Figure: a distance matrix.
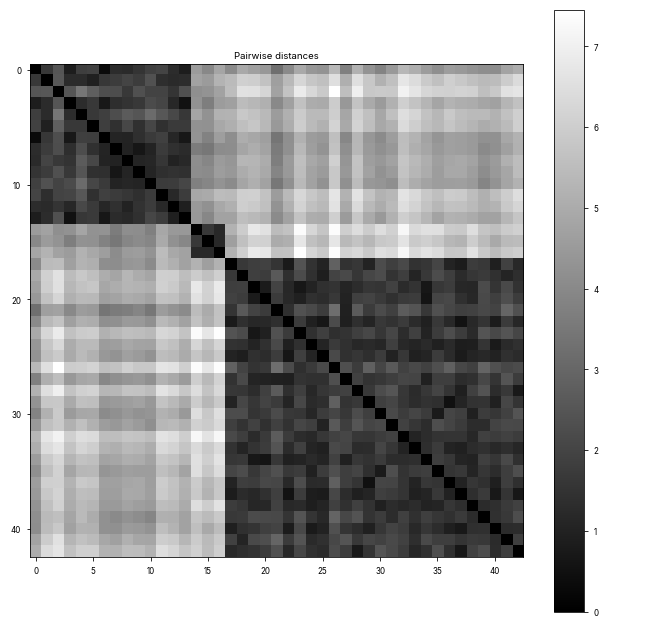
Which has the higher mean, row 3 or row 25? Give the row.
3
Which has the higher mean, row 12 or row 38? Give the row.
12
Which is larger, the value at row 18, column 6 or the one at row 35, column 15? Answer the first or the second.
the second
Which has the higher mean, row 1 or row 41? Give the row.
1
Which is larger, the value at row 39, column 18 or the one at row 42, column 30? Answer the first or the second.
the second
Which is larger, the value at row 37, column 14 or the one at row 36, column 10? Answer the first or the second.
the first
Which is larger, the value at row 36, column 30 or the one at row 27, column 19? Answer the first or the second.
the first
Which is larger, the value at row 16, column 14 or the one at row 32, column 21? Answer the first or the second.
the second
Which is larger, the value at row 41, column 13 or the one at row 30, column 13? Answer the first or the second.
the first
